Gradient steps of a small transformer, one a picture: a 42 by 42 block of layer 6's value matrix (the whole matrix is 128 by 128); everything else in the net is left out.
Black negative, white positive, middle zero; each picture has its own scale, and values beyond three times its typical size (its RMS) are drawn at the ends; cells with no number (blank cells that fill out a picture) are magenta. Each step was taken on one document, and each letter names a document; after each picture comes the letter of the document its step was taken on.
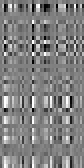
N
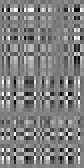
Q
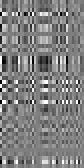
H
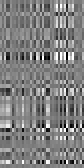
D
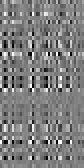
N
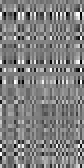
H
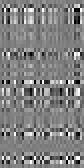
Q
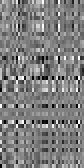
H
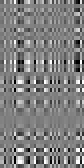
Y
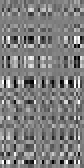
Q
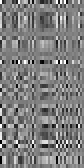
H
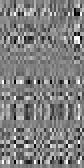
Q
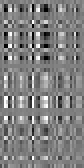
N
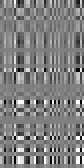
Y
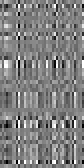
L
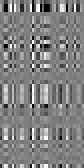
N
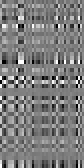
H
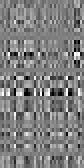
Q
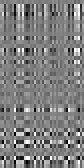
Q
